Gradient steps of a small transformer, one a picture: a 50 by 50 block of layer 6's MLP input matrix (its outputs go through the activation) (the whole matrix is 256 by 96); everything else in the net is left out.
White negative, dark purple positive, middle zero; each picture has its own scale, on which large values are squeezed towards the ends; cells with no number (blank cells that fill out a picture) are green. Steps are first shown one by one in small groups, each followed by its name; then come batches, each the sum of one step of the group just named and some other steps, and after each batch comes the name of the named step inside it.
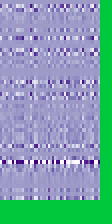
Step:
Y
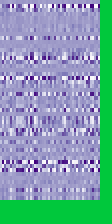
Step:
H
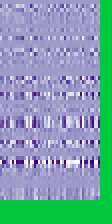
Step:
Y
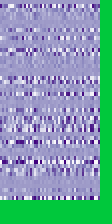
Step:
Y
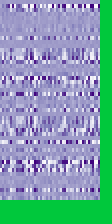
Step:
H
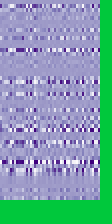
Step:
Y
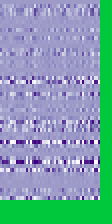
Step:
Y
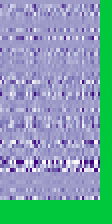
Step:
Y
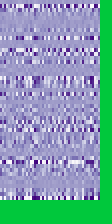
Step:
Y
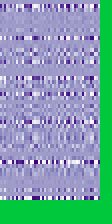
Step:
Y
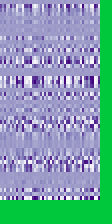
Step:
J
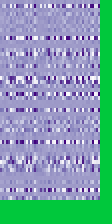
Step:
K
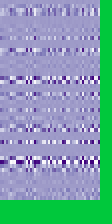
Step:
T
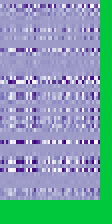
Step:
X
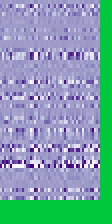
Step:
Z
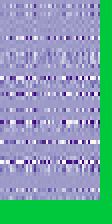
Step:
K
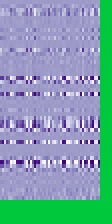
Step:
T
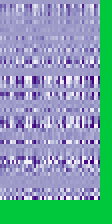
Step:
J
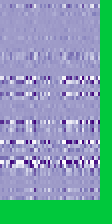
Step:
Z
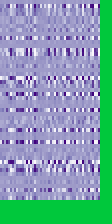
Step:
K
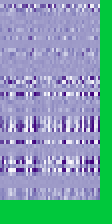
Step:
X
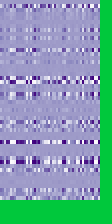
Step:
X
